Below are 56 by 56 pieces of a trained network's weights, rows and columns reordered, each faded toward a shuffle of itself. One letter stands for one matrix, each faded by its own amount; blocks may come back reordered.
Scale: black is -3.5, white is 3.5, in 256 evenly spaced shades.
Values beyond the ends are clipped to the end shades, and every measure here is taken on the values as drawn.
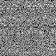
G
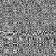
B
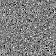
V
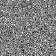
V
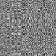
B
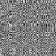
B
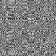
B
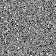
V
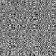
B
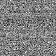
G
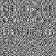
B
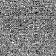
G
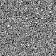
V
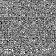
G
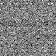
G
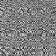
B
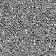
V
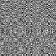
B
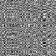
B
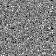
V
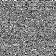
G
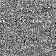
V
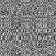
B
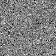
V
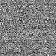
G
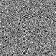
V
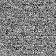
G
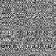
B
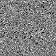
V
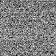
G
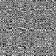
B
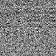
G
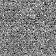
G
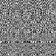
B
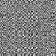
B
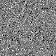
V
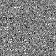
V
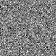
V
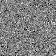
V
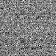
G
